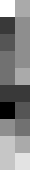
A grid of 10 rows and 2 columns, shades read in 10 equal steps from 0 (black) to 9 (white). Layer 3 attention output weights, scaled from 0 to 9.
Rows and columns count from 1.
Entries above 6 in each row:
1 0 0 0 0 0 0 0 1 2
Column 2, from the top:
6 5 5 5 6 2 3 4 6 8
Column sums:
43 50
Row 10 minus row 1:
-2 2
